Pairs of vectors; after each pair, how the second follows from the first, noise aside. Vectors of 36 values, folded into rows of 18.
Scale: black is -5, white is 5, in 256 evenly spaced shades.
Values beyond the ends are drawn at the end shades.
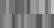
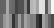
scaled up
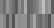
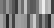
scaled up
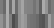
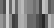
scaled up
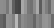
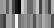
scaled up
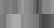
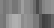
copied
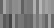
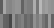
copied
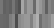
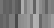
copied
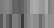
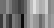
scaled up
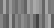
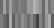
copied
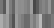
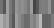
copied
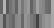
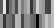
scaled up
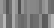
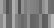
copied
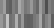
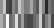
scaled up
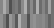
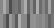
copied
